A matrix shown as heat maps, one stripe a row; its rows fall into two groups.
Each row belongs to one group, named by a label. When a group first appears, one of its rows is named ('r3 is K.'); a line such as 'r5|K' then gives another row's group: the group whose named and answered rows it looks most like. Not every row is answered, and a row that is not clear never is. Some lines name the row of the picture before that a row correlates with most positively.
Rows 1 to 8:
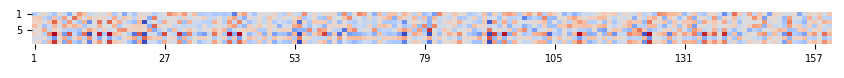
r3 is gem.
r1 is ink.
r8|gem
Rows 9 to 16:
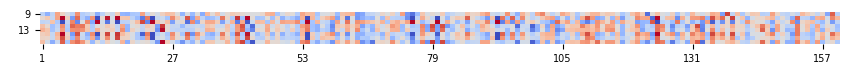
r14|gem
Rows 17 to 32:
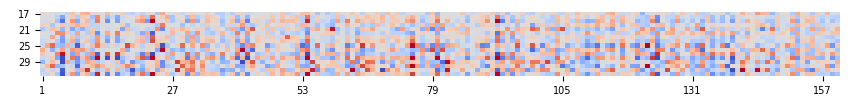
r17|ink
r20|ink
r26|ink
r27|gem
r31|ink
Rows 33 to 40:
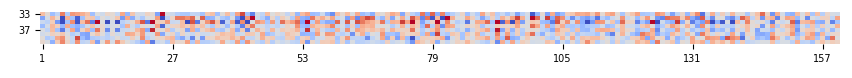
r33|ink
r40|gem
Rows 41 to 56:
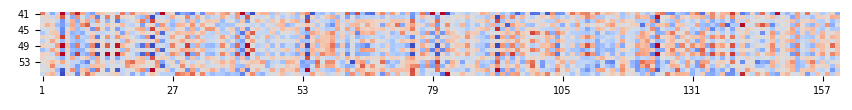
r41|ink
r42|gem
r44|ink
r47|gem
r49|gem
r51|gem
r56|ink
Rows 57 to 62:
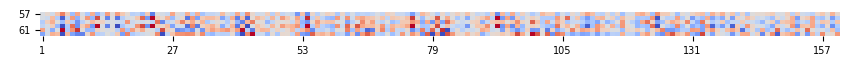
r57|gem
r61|ink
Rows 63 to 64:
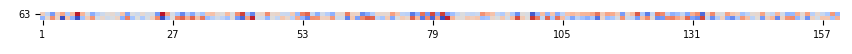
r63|ink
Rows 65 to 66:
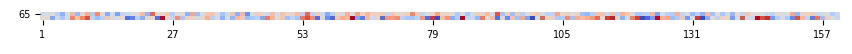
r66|ink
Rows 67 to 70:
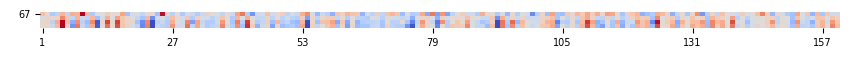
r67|ink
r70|gem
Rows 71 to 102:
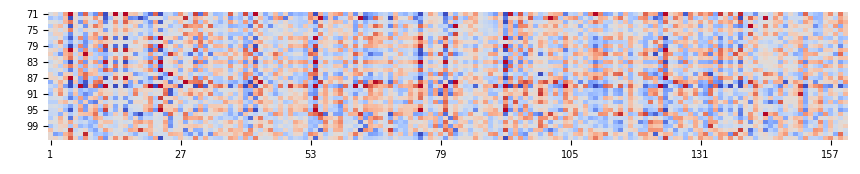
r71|gem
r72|ink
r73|gem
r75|gem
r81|ink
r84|gem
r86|ink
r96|ink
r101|ink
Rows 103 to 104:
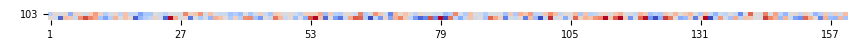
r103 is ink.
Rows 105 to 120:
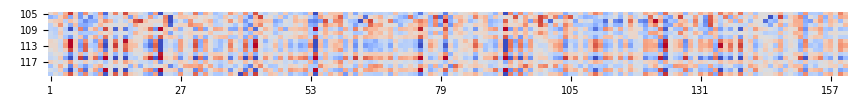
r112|gem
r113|gem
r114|gem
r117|gem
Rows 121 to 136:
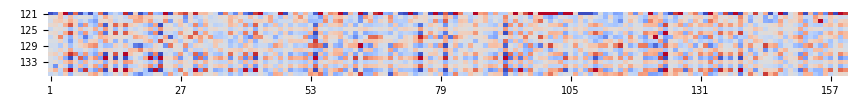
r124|gem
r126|gem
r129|ink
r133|gem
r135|gem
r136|ink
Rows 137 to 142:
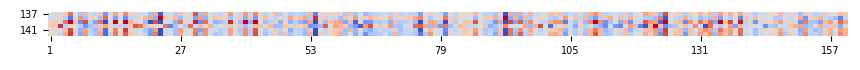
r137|gem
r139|gem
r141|gem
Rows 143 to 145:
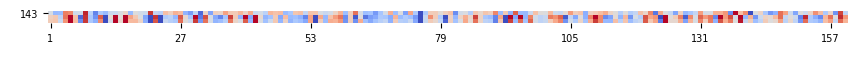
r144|gem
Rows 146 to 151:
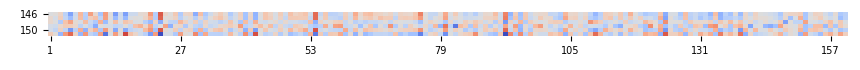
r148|gem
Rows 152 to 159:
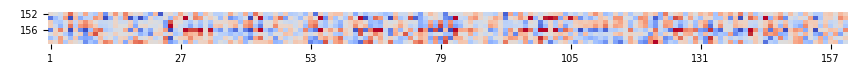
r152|gem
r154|ink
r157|ink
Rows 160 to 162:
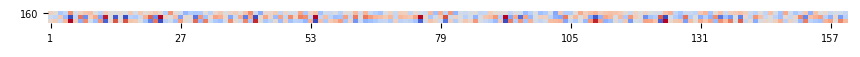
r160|ink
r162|gem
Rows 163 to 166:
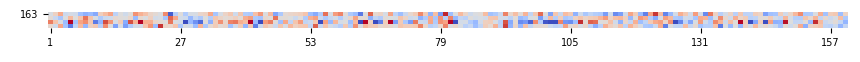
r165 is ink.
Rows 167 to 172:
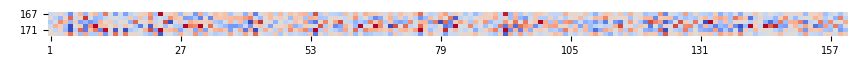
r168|ink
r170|ink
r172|gem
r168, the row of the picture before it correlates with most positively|164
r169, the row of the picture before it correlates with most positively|163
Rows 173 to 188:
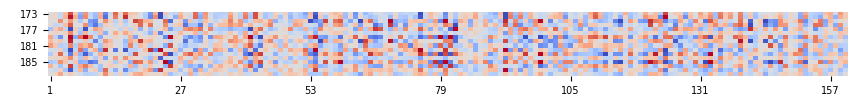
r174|gem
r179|ink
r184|gem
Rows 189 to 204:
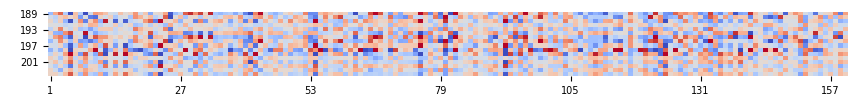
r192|ink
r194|ink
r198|ink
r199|gem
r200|ink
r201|gem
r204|gem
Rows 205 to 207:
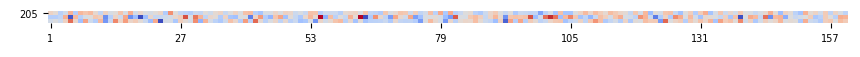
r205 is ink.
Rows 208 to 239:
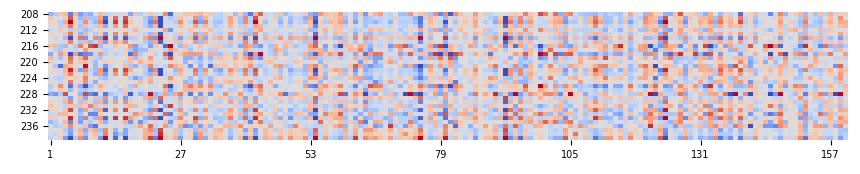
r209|gem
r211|gem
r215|gem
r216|ink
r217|ink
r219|ink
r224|ink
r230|gem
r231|ink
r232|gem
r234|gem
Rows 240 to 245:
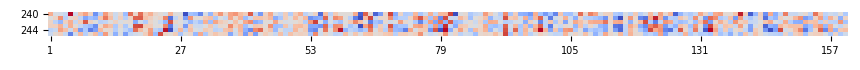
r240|ink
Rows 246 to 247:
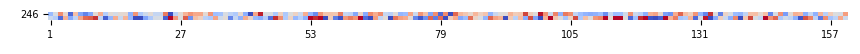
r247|ink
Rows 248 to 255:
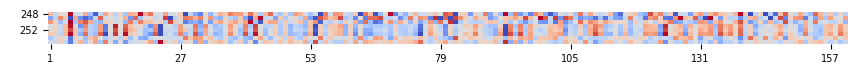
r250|ink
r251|gem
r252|gem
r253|gem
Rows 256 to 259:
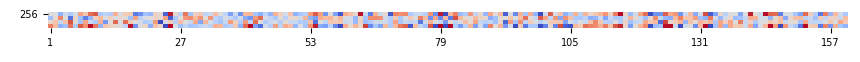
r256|ink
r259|ink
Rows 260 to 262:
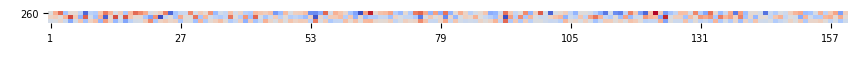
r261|gem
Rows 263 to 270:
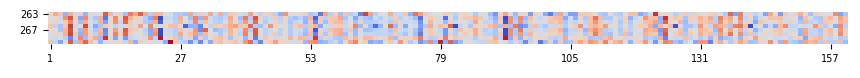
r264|gem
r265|gem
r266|ink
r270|ink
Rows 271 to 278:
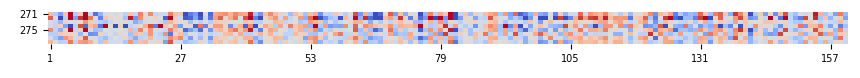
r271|ink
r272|ink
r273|ink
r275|ink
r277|ink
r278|ink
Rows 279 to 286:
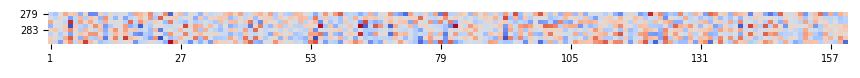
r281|ink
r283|gem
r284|ink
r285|gem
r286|ink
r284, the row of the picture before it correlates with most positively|273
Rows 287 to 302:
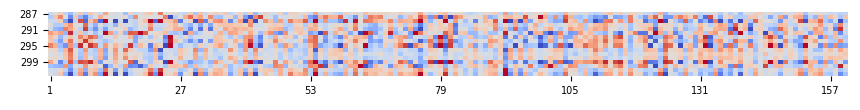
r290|ink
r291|ink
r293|ink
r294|ink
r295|ink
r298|gem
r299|ink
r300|ink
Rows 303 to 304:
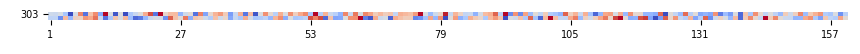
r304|ink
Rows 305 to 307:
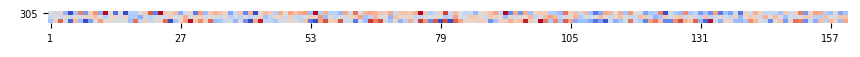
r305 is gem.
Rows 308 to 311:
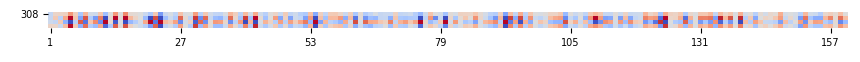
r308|gem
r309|gem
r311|gem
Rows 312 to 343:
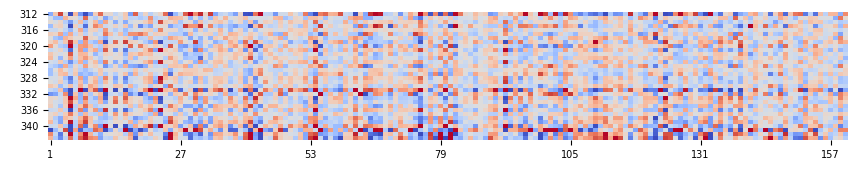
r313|ink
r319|gem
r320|ink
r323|ink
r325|ink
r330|ink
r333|gem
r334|gem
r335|ink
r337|gem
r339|ink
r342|ink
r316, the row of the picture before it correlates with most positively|310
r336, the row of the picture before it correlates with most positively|310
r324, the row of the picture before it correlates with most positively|310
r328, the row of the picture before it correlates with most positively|310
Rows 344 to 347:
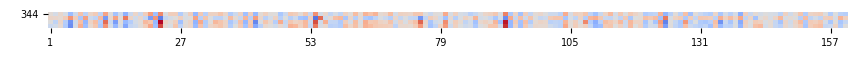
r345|gem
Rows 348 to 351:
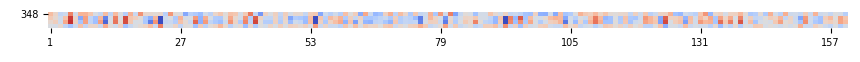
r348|ink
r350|gem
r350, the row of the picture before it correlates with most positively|345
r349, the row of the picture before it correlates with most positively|345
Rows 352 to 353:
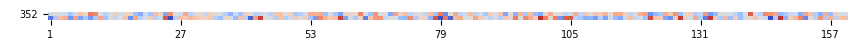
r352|ink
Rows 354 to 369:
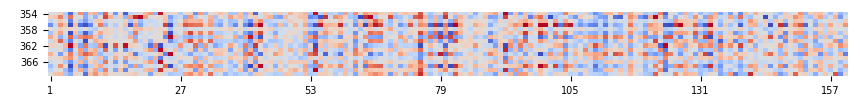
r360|ink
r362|gem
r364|ink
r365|gem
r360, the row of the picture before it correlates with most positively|352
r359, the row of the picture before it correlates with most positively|353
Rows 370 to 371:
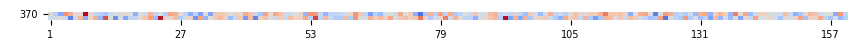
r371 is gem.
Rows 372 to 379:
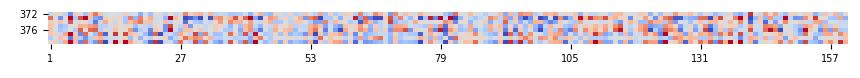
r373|ink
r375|ink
